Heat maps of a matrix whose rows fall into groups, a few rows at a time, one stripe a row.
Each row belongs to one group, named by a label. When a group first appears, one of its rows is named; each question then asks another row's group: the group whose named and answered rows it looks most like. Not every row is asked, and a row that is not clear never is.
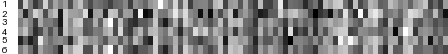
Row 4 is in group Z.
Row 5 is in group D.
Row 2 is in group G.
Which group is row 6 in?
Z
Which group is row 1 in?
D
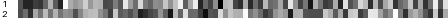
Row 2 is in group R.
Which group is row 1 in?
G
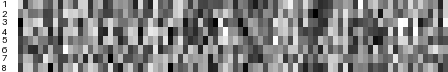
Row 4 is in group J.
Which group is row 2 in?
G
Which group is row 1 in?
G
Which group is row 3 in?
J
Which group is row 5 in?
J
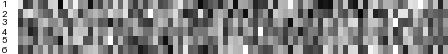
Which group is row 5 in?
Z
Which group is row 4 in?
D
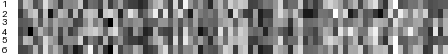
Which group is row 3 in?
R
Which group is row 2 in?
J
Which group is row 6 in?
R
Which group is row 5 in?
Z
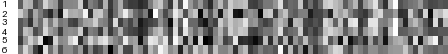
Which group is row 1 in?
Z
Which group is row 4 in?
Z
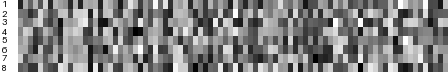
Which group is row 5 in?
Z
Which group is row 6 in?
G
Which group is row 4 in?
Z
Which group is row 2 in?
D
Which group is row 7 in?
G
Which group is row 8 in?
D
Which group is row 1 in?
J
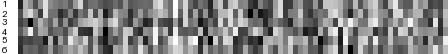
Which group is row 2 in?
R
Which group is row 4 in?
J
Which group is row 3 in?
R
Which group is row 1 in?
D
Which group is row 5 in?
G
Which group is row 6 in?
G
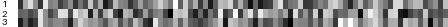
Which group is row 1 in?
R
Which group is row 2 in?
D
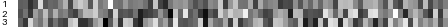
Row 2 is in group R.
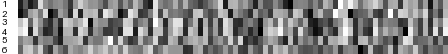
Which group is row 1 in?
D
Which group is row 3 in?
G
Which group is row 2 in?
J
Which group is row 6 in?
J
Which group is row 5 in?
Z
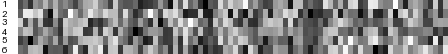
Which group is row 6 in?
J
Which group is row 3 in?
G
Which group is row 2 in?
J
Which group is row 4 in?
Z
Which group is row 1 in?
R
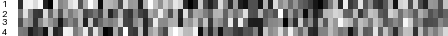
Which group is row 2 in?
Z
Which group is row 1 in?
J
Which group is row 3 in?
Z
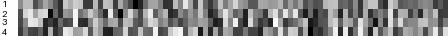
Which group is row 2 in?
J
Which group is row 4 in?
G
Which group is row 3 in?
J
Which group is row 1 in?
Z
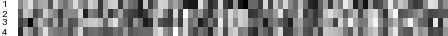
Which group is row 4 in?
D
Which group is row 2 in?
Z
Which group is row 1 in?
J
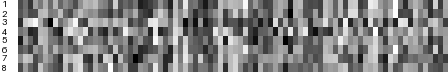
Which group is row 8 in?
D
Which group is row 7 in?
Z
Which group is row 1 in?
R
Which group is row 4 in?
G
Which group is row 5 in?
D
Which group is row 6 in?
R
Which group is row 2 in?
D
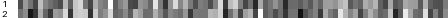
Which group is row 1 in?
D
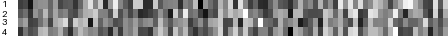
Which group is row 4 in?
D
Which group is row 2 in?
R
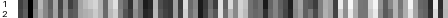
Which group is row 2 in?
R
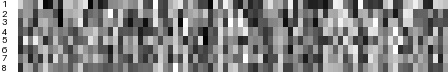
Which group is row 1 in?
G
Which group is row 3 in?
Z
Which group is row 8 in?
D
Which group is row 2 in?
Z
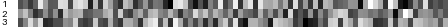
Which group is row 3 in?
J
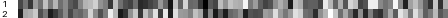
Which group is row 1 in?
R
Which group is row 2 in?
J
